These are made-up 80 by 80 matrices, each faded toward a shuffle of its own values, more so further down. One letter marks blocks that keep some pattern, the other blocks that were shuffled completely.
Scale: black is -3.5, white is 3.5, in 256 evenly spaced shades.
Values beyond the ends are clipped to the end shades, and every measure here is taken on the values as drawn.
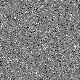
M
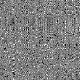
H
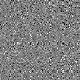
H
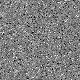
M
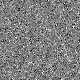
M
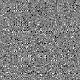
H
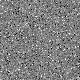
M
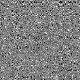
H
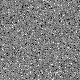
M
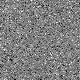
M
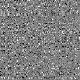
H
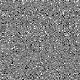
H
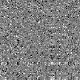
H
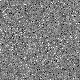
M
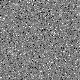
M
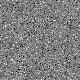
M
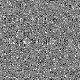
H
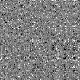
H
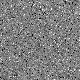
M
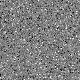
M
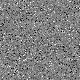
M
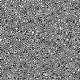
H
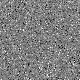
M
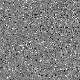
H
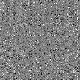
H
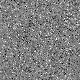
M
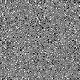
H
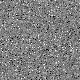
M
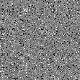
H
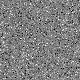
M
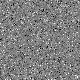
M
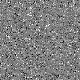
H
